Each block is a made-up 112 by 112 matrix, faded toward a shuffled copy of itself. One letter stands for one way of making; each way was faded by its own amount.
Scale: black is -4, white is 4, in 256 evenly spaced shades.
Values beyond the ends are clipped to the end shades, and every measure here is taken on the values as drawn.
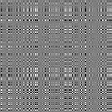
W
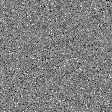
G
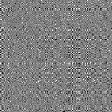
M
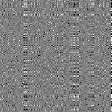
M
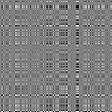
W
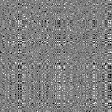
M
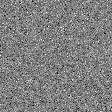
G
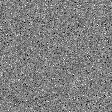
G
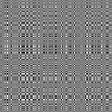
W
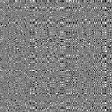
M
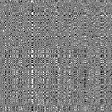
M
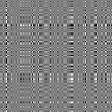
W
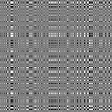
W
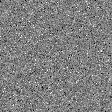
G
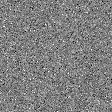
G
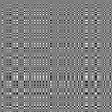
W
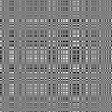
W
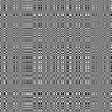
W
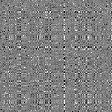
M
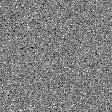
G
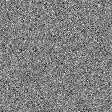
G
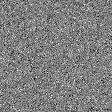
G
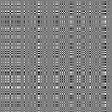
W
